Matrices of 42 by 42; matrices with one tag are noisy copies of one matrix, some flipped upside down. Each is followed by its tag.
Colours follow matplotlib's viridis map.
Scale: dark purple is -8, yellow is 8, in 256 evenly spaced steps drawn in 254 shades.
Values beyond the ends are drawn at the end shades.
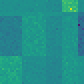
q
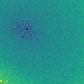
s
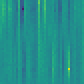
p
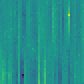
p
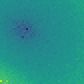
s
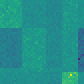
q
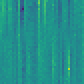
p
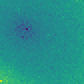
s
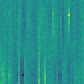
p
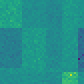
q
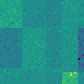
q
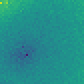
s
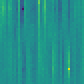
p
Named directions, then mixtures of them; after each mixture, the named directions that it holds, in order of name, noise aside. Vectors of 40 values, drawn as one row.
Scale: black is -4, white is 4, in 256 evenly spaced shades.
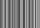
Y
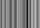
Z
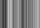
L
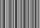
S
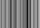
Z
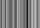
Z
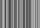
Y, Z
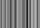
Z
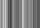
L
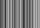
L, Y, Z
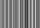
Y, Z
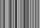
S, Z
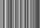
L, S, Y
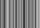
L, S, Y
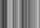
L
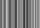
S, Y, Z
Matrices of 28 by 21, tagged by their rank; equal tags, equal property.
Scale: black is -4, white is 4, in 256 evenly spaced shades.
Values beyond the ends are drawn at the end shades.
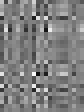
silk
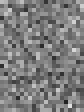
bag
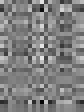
silk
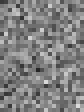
bag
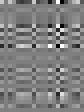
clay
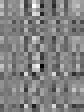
silk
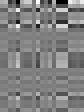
clay
